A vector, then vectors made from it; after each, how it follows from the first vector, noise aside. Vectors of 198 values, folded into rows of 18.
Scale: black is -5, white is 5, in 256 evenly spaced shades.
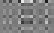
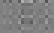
shrunk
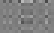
shrunk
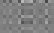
shrunk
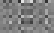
copied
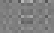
shrunk
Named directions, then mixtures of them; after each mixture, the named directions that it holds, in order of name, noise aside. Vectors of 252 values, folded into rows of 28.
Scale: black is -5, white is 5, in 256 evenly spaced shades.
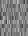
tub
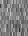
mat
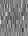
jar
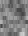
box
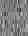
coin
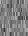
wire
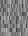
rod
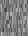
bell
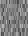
bell, tub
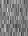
mat, tub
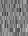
coin, rod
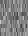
jar, rod, tub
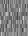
bell, jar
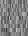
rod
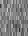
mat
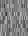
jar, tub, wire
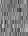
coin, wire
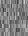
rod, tub, wire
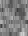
box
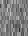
mat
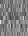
jar, mat, tub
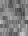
box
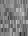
box, mat, rod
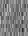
jar, mat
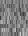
box, rod, tub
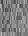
bell, mat, tub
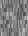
bell, box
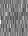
jar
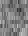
box, coin
